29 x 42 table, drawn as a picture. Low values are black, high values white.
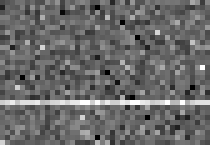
Histogram: skewed, a long tail of high values. Odd lines: row 21. Average level on the scale: 40%. Slope: none.
